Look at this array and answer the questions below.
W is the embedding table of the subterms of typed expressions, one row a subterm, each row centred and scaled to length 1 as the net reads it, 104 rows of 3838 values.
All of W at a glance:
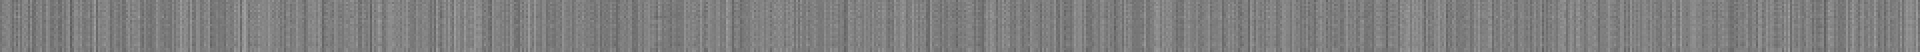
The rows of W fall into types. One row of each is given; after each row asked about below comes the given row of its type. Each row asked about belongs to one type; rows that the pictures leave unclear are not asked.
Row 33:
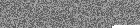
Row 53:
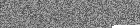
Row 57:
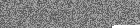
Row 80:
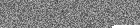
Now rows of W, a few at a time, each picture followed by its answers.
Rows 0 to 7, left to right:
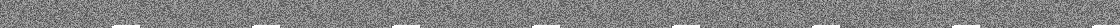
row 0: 80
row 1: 53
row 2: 53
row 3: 53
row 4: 53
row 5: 53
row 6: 57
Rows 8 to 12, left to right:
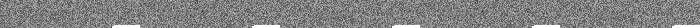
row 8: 57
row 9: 80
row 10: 33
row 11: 80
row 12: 33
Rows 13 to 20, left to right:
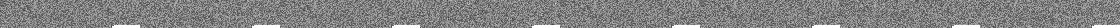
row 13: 53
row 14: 33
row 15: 53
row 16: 57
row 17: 53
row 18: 53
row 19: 80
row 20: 33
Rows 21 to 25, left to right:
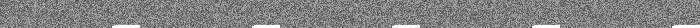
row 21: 80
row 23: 33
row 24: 57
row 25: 53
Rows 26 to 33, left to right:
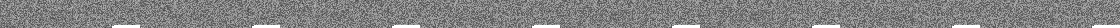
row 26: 57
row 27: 53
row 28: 80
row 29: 33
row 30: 57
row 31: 57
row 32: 33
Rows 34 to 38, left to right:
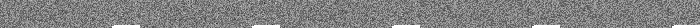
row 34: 57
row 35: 33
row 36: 57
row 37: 53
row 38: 53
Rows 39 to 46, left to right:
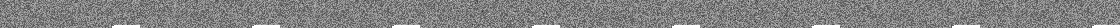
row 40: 80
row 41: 80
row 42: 80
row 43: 33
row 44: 80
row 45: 53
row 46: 80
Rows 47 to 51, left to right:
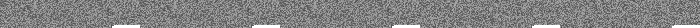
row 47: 53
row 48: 53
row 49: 53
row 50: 33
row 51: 33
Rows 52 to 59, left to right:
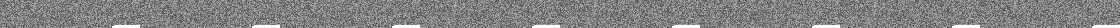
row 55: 80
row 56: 80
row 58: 80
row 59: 53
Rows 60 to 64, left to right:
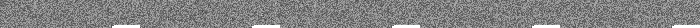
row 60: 53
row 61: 57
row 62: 80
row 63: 33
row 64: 33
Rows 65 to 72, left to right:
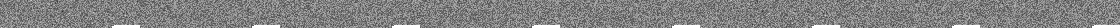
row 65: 80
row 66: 53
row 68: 57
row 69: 33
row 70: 80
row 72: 80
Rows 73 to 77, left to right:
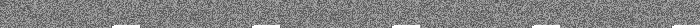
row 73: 53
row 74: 57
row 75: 57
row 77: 33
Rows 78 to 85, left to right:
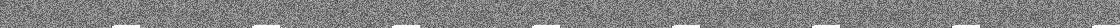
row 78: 53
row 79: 80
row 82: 53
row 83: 57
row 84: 57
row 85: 57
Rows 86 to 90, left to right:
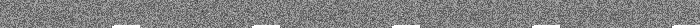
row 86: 33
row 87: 80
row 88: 57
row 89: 57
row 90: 57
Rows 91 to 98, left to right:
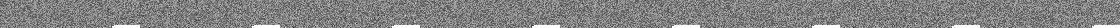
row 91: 53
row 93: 33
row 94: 53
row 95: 80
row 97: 33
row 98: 33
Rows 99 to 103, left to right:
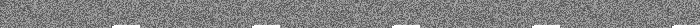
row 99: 53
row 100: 33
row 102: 33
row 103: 53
